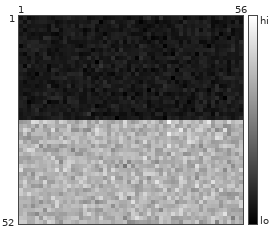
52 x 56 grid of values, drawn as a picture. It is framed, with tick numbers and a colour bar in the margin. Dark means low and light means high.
The table splits into 2 rows of 1 panel. Panel 1,1: very low, fine-grained, faint in contrast. Panel 2,1: high, fine-grained.
